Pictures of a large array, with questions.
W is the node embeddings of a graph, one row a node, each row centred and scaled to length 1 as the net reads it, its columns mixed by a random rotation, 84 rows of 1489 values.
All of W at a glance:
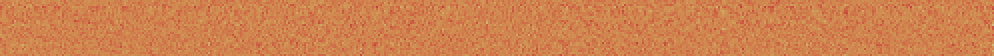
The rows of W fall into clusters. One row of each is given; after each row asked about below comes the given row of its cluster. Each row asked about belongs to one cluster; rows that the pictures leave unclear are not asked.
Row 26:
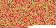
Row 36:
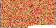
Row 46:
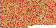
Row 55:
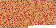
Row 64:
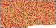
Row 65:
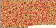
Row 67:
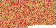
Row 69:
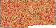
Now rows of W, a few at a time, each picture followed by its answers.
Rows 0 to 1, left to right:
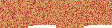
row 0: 46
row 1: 65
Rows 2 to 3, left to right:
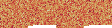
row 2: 36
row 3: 26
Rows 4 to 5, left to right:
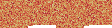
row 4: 65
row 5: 36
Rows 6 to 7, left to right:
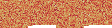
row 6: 65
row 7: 64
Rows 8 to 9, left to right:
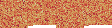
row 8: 64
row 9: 69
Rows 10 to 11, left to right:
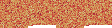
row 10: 69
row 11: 69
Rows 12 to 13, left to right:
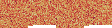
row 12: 26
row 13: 36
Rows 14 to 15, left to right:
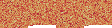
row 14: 69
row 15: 69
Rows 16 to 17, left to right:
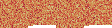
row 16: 36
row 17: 36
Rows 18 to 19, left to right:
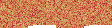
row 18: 36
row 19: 67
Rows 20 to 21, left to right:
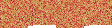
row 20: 36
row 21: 67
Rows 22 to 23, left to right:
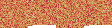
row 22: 64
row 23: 36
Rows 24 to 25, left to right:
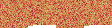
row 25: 55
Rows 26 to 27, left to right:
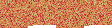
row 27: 55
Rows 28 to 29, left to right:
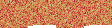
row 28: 26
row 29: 67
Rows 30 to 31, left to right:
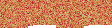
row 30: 67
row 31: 64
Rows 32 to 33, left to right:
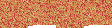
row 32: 64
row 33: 64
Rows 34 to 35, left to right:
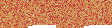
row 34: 64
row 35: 69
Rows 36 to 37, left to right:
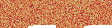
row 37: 65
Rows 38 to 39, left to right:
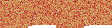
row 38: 65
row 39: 67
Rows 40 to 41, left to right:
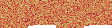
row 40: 36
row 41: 69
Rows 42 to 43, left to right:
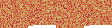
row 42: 36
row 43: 36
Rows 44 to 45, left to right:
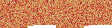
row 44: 26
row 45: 65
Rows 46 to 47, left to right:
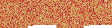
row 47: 26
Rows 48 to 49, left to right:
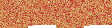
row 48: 65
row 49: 26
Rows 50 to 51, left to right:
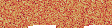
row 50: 67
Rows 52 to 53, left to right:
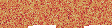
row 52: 55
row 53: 46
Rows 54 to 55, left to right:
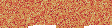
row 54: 67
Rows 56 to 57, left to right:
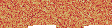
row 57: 64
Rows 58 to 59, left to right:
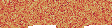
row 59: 69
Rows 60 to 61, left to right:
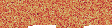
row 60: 69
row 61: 64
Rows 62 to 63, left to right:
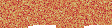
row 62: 67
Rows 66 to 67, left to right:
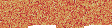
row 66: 65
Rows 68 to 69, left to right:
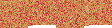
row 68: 65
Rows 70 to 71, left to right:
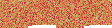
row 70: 65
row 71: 46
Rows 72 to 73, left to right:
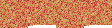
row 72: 67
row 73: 67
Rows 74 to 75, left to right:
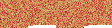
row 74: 36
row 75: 65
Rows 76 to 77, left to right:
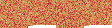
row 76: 67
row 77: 55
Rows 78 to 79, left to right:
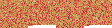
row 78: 65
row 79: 46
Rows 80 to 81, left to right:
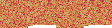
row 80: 67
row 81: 64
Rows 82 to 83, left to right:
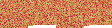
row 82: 55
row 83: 64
